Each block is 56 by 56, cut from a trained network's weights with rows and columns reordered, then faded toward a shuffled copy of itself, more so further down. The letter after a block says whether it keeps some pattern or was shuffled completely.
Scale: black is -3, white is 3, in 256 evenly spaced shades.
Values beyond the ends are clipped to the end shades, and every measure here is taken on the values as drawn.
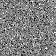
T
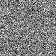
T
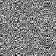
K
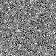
T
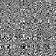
K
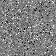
T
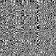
K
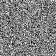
T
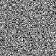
K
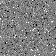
T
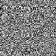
K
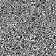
K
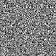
K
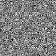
K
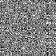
K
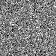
T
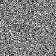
K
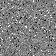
T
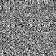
K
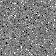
T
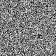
T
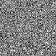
K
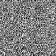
K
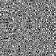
K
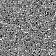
T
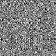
K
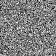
T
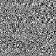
K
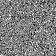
T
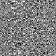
K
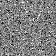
T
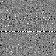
K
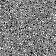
T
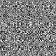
K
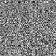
K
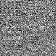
K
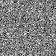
T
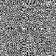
K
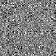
K
